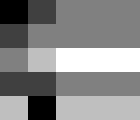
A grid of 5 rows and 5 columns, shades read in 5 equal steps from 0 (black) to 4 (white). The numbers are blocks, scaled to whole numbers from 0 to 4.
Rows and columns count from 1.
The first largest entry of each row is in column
3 2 3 3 1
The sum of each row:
7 9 17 8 12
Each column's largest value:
3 3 4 4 4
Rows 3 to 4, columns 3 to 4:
4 4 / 2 2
